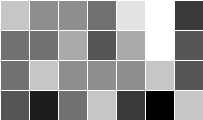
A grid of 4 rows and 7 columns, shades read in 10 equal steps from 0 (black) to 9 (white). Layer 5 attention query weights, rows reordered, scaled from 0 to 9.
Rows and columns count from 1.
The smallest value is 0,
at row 4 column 6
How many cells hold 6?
2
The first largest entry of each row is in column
6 6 2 4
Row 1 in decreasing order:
9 8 7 5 5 4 2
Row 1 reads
7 5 5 4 8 9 2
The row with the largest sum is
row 1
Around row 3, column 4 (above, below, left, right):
3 7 5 5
